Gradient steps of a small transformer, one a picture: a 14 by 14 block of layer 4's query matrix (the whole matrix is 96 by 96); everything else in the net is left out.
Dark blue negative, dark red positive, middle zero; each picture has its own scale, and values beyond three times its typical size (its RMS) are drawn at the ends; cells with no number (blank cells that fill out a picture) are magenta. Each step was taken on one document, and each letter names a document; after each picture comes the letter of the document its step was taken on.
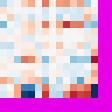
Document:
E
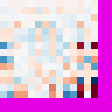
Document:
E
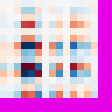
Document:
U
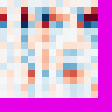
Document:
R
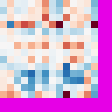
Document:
E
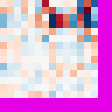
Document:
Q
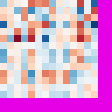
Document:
R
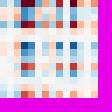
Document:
U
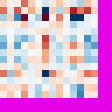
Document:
R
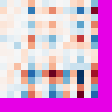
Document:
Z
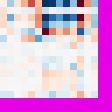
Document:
Z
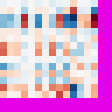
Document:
Q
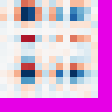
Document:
U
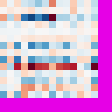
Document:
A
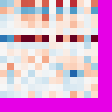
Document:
A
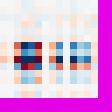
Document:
U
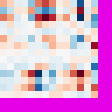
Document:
Z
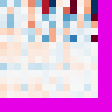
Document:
Q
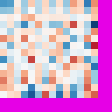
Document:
E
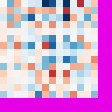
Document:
Z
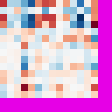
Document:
Z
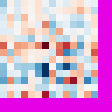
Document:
A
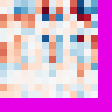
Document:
Q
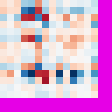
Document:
U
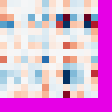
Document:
E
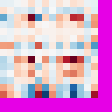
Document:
E
